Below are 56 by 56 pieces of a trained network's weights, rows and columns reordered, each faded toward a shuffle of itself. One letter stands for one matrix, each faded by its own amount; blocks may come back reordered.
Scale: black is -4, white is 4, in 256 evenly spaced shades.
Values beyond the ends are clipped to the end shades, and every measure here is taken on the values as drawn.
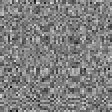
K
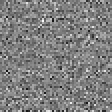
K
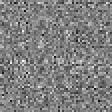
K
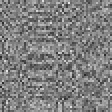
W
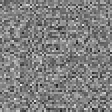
K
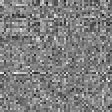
K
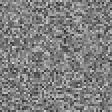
W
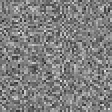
W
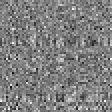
K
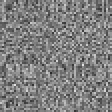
W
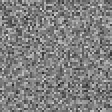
W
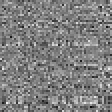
K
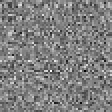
K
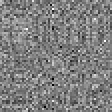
K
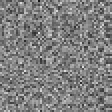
W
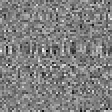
K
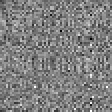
K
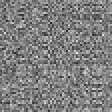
W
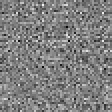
K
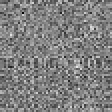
K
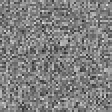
W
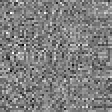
K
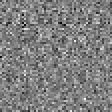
K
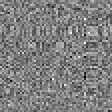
K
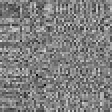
K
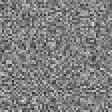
W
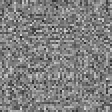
W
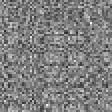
W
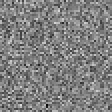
W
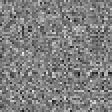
K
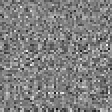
K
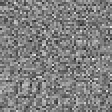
W
